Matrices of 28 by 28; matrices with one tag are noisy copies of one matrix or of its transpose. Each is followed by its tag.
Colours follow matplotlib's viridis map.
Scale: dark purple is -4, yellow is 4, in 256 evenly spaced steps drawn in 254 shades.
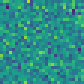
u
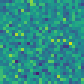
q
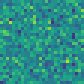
q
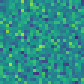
q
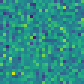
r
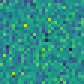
r
